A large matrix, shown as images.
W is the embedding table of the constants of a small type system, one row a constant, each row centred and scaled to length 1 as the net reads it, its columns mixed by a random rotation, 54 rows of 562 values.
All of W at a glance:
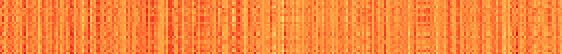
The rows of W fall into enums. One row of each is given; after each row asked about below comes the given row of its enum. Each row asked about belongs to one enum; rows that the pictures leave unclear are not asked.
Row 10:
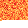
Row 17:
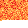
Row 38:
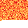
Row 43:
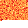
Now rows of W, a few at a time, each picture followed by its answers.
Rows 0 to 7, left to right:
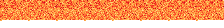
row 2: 17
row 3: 17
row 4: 38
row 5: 17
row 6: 38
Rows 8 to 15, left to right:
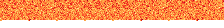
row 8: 10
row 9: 43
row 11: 17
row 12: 17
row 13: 43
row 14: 38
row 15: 43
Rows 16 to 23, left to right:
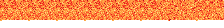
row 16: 17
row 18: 17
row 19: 17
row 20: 17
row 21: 17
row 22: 43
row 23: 38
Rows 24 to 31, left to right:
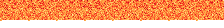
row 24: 10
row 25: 17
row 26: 38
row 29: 10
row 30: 17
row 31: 38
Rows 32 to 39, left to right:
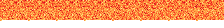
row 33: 38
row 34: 38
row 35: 38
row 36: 10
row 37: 10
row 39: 17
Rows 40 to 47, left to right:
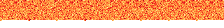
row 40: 38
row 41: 43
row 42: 38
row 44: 38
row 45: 17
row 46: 38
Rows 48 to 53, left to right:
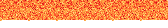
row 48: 38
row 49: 10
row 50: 17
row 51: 17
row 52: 38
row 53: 38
